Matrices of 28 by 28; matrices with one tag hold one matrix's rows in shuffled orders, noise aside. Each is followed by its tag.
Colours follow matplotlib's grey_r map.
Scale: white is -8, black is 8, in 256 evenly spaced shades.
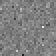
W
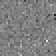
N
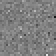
N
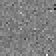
N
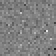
N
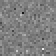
W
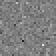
W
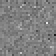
N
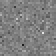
W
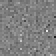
N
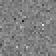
W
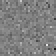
N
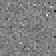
N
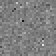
W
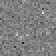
W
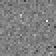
N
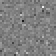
W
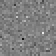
W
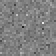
W
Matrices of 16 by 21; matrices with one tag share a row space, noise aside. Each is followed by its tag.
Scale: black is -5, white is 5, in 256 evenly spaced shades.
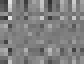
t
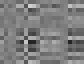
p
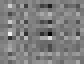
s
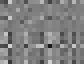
t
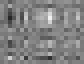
s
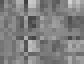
p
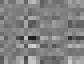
p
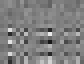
s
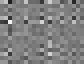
t
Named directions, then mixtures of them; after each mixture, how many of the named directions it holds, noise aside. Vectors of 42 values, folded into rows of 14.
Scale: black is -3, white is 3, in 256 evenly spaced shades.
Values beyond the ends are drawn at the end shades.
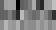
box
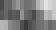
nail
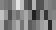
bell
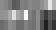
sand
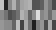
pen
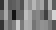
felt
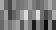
three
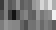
two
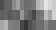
one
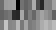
two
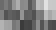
one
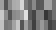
three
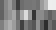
three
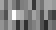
three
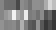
one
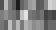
three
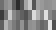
one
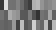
one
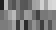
three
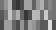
one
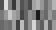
one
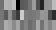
one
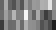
two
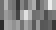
three
